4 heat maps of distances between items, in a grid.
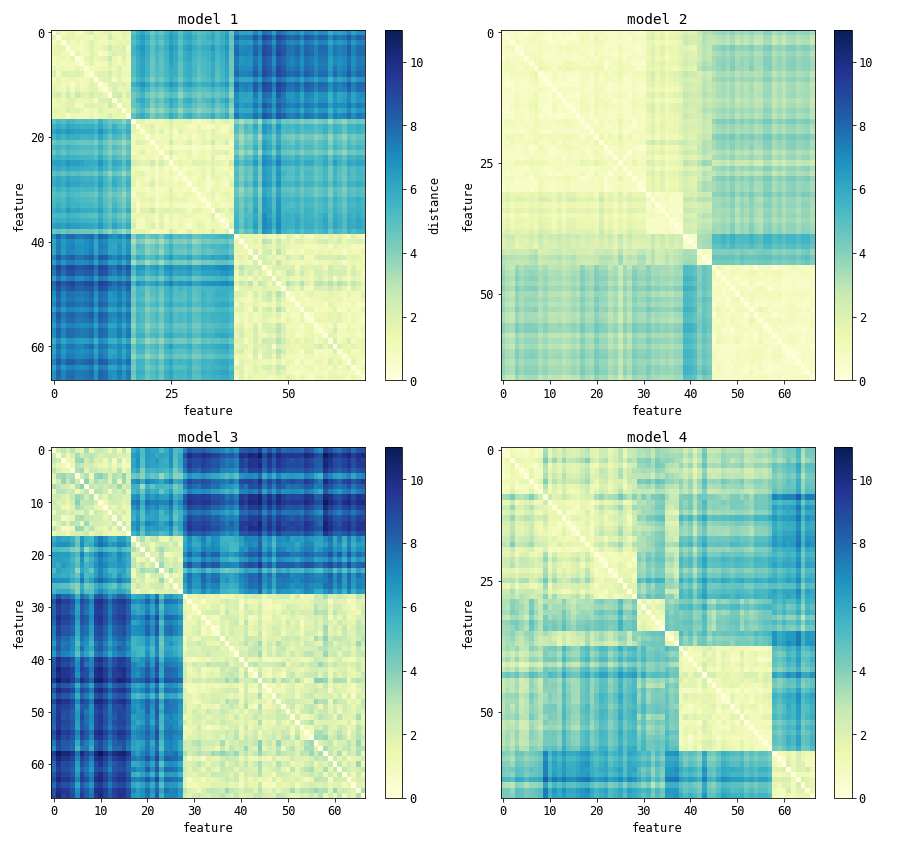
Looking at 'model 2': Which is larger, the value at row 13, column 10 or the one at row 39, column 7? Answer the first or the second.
the second
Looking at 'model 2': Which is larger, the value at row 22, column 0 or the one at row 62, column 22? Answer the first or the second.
the second
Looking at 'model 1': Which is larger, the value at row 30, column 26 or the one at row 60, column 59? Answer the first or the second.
the second
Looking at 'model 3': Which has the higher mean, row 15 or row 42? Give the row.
15
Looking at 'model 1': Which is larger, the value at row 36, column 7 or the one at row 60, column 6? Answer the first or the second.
the second
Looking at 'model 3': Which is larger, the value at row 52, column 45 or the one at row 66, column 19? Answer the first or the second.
the second
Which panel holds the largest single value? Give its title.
model 3
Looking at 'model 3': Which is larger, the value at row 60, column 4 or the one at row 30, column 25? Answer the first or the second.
the first
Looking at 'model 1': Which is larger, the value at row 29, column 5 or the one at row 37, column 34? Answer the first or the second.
the first
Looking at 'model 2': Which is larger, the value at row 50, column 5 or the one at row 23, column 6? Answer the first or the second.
the first
